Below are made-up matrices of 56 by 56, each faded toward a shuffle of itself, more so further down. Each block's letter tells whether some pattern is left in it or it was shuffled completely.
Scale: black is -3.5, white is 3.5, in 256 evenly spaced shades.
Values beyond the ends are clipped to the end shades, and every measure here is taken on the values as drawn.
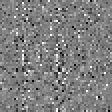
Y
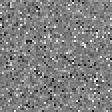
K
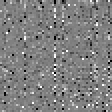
Y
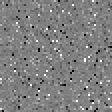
K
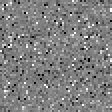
K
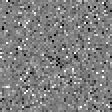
K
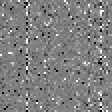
Y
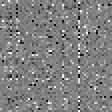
Y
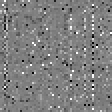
Y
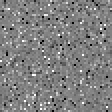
K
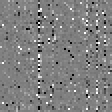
Y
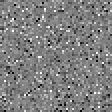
K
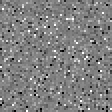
K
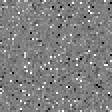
K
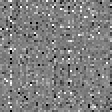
Y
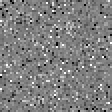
K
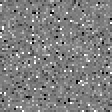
K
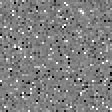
K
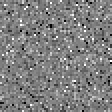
K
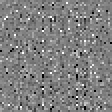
Y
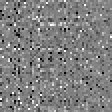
Y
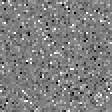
K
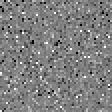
K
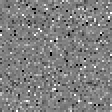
K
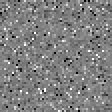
K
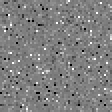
K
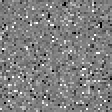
K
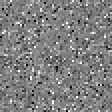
K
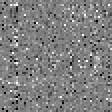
Y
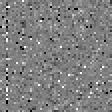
Y
